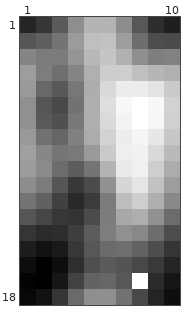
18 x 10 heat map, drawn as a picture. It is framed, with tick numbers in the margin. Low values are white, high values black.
A single lone cell is far lower than the cells round it. Values change most from cell to cell in the bottom right. The ninth with the lowest average is the middle right. The ninth with the highest average is the bottom left. The bottom left is the calmest part.
